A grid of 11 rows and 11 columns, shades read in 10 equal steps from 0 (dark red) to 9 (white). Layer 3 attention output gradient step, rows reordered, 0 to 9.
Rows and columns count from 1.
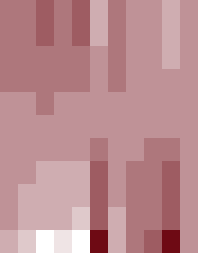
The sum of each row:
49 49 50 49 54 55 52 52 53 55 57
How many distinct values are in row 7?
2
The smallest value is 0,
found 2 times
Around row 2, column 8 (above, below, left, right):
5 5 4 5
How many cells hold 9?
2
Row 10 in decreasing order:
7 6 6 6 6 5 5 4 4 3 3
